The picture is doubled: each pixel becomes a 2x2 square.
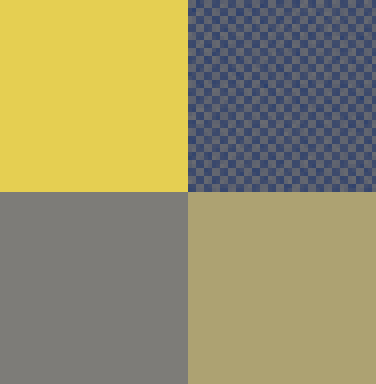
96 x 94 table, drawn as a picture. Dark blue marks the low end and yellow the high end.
The table splits into 2 rows of 2 panels. Panel 1,1: very high, flat. Panel 1,2: low, checkered. Panel 2,1: middling, flat. Panel 2,2: high, flat.
